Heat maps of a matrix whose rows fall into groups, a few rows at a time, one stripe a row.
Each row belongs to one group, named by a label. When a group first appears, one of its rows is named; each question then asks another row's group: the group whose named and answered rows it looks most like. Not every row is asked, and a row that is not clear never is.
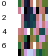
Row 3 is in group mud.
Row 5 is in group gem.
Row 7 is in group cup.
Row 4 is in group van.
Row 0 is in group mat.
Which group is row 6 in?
mat
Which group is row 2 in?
mud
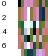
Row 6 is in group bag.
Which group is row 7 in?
mud
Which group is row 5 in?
mat
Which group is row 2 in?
van
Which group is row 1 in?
van
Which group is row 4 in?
bag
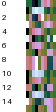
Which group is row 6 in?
cup
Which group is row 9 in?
van
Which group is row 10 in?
cup
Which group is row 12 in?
gem
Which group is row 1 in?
cup
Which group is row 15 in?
gem
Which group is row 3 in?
mud
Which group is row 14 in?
mud
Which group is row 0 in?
mat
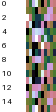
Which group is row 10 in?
mat
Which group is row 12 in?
cup
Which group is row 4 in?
cup
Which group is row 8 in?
cup
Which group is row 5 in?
van
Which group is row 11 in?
gem
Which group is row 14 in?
gem
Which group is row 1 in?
gem
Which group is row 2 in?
mud
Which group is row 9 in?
gem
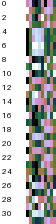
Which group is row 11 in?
cup
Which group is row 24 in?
gem
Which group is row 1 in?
mud
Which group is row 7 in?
cup
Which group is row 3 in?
mud
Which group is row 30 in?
cup
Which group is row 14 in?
cup
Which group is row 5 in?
cup
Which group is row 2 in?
mat
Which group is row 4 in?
cup
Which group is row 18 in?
mud
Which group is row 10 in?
mud
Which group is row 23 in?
mat
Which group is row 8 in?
mud
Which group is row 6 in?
cup
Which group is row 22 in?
mud
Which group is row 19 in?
cup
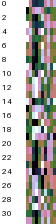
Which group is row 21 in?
gem
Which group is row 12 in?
bag
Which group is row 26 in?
bag
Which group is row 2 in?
mat
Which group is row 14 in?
mud
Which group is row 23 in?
mat
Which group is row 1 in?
cup
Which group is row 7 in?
mat
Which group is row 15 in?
cup
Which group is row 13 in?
bag
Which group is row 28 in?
mat
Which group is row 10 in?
mat
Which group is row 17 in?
mat
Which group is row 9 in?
mud
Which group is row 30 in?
mat
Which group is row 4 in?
mat
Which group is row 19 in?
cup
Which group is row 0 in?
mud
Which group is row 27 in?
van
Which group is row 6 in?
mat
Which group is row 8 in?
mat
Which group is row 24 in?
gem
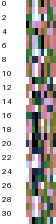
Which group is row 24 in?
mud
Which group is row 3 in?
cup
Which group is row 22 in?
bag
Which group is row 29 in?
van
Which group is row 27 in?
gem
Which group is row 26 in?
mat
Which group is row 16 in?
mat
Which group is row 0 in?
bag
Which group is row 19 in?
gem
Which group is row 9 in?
bag
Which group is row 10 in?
bag
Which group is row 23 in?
bag
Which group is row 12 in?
van
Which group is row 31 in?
mud
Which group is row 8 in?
mat
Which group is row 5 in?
bag
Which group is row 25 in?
mud
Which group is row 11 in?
mud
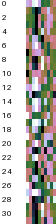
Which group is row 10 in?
cup
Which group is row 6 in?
bag
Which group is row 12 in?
bag
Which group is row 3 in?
gem
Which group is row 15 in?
bag
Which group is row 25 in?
bag
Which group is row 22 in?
van
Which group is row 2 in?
gem
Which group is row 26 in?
mud
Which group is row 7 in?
cup
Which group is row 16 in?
mud
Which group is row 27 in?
bag
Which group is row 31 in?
gem
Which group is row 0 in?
bag
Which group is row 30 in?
mat
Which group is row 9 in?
mat
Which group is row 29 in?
mat
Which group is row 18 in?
bag
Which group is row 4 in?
mat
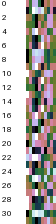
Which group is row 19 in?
van
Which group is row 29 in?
mud
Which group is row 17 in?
bag
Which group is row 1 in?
cup
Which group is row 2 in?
gem
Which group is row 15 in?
mat
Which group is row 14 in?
gem
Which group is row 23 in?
gem
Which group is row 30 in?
cup
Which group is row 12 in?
gem
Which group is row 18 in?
mat
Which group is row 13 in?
mud
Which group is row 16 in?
van
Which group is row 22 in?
bag
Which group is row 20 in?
cup
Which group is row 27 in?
van
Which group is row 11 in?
mat
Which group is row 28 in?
mud
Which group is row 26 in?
gem
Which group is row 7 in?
cup
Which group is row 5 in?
mat
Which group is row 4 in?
van
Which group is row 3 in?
gem
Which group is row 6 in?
mat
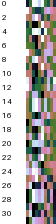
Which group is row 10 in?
gem
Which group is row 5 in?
mat
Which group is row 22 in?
mat
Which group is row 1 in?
mud
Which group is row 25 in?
van
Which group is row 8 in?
van
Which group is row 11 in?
mud
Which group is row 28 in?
cup
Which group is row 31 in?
cup
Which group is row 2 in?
bag
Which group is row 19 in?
mat
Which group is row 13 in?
bag
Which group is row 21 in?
mat
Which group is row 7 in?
mud
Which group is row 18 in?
mat
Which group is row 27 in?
cup
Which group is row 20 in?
cup
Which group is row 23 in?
bag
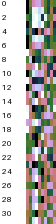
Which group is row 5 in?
cup
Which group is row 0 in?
cup
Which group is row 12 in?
cup
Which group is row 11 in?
mud
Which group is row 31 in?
van
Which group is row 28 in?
bag
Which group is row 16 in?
mud
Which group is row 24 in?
bag
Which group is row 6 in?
cup
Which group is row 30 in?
gem
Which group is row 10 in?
cup
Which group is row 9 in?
van
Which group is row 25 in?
bag
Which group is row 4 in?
gem
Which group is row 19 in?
mat
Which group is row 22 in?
van
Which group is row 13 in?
mat
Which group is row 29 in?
van
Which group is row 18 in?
mud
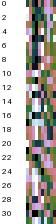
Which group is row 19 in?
van
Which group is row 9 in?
mat
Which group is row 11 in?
gem
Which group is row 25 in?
bag
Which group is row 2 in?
mud
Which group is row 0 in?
gem
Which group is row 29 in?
cup
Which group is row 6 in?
mat
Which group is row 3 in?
gem
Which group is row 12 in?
bag
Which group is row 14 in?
bag
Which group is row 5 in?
mud
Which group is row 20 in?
mud
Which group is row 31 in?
van
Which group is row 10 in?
bag
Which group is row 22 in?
mat
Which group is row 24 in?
bag
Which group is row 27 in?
bag
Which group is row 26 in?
van
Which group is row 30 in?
gem
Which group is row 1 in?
mud
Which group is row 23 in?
mud
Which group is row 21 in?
cup
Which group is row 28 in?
mat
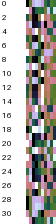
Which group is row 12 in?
mat
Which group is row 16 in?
bag
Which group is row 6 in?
bag
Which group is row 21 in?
van
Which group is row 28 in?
cup
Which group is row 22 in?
mud
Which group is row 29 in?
cup
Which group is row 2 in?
mat
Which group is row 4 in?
van
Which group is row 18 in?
cup
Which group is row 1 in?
mud
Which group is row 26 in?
van
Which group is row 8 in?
mat
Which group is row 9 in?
bag
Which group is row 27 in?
mat
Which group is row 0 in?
cup
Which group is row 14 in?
mat
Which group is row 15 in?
van
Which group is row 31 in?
mud
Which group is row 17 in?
mat
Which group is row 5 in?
mat
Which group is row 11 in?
bag
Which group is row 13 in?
mat
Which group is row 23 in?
gem
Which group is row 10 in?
mat
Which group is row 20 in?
mud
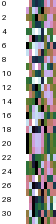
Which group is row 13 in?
mud
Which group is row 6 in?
cup
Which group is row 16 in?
cup
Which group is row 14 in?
gem
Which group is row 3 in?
mud
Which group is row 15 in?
bag
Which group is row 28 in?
mud
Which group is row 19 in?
cup
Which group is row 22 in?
mud
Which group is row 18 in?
gem
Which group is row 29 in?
mud
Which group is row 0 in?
mud
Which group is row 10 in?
mud
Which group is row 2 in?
gem
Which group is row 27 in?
bag
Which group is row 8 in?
mud
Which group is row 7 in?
bag
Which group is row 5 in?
mud
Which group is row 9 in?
van
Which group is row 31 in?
bag
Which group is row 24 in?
gem
